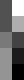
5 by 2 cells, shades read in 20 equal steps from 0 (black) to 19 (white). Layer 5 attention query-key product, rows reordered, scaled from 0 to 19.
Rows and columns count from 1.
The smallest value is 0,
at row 5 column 2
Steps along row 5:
down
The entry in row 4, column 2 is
2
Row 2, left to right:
6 13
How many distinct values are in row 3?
2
